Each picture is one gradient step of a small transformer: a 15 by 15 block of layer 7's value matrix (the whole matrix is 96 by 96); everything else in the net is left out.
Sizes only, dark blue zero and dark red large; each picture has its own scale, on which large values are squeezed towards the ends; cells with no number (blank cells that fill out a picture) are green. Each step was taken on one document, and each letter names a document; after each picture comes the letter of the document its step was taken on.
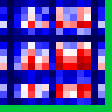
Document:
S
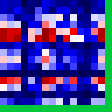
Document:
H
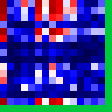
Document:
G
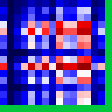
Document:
S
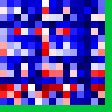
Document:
H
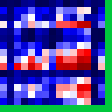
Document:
S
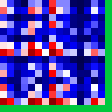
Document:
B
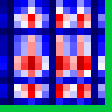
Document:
S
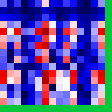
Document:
H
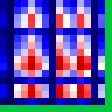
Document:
S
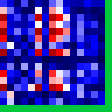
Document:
G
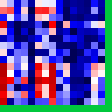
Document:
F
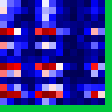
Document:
F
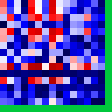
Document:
B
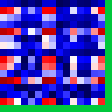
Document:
H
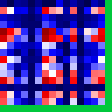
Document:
H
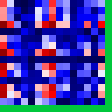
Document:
F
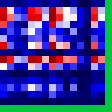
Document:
B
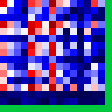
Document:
B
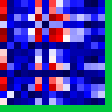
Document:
G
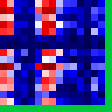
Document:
F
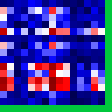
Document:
B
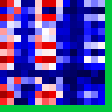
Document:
F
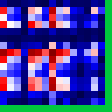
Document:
B
